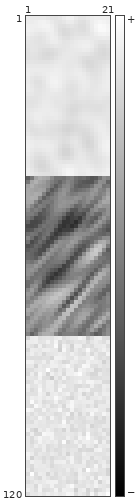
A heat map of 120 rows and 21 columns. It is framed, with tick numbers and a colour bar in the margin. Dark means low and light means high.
The table splits into 3 rows of 1 panel. Panel 1,1: very high, blotchy, faint in contrast. Panel 2,1: middling, slanting up to the right, strong in contrast. Panel 3,1: very high, fine-grained, faint in contrast.
